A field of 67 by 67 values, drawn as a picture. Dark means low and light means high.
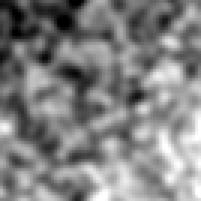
Grain: blotchy. Average level on the scale: 50%. Ninth with the lowest average: top left. Slope: up to the bottom right. Lone odd cells: none.
